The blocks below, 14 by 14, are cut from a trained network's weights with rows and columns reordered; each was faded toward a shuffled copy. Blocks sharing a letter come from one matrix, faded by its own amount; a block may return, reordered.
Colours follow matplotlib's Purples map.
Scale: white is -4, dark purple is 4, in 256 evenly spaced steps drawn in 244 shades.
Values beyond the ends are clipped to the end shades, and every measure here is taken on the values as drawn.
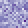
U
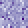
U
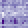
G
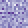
U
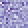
U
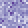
U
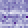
G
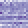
G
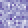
U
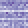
G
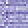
G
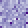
U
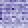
G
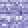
G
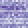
G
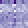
G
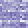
G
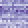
G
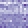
G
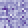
U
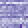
G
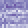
G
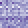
G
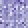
U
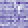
G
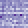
G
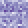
G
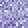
U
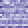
G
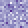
U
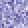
U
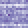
G
